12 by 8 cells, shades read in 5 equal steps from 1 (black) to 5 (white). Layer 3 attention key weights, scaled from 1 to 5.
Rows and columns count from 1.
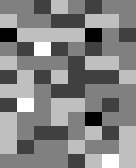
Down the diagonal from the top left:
3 3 4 2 2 2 3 3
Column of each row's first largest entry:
4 1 2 3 1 2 1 2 1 1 1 7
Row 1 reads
3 3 2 4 3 2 3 3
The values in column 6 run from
1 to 4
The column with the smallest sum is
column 6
